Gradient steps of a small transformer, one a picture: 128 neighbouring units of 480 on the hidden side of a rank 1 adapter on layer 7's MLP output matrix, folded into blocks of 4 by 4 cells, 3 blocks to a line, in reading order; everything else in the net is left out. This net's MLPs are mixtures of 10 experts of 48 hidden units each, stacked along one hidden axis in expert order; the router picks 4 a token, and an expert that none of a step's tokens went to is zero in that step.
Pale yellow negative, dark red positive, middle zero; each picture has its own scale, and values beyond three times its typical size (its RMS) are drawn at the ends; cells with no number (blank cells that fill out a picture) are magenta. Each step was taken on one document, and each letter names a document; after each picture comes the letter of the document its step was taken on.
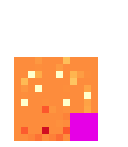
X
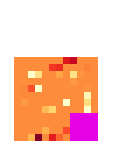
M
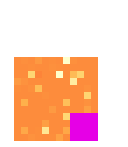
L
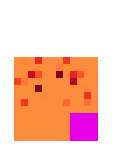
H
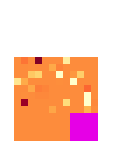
H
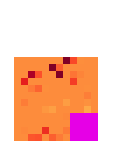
M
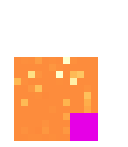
L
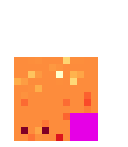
L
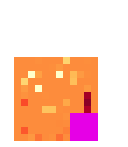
X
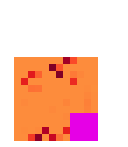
M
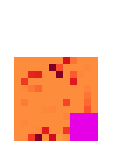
M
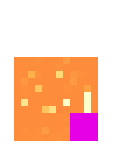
X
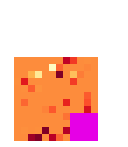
M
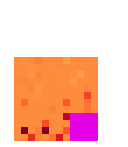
L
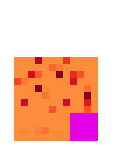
H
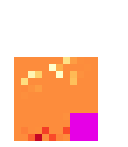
M
